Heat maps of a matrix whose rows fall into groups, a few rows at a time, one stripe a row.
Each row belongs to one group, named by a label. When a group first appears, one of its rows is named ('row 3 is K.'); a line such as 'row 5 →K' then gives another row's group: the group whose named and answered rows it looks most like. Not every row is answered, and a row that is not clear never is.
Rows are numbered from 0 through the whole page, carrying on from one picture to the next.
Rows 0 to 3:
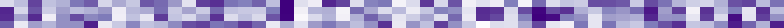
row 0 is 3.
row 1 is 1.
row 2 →1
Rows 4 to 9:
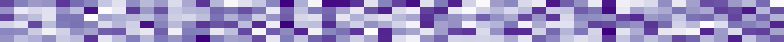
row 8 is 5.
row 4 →5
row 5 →3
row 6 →1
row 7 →3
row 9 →3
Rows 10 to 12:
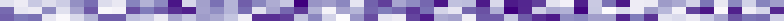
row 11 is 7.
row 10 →7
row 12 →1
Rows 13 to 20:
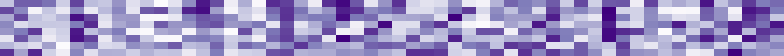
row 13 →5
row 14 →5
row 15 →5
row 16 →3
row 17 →1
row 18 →5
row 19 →7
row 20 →1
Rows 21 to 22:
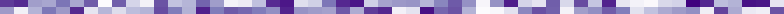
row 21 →5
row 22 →3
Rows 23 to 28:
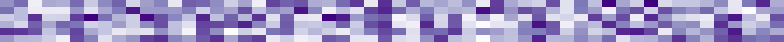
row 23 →5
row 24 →7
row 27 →1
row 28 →3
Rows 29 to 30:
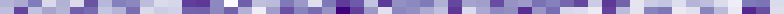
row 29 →5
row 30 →5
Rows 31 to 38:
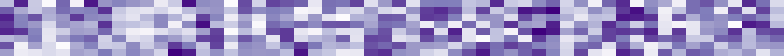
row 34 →5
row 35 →1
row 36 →3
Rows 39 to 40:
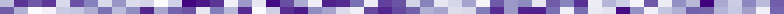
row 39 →5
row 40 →7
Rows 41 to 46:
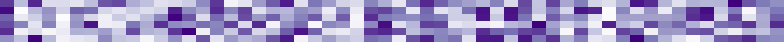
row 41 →1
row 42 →7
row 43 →7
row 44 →3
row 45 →7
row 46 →1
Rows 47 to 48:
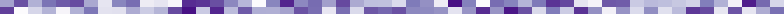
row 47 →5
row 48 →7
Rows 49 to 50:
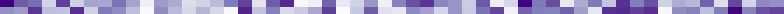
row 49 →1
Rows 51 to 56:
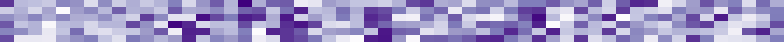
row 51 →1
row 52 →7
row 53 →3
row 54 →7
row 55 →5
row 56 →7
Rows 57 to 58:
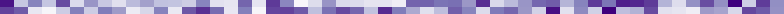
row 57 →1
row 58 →5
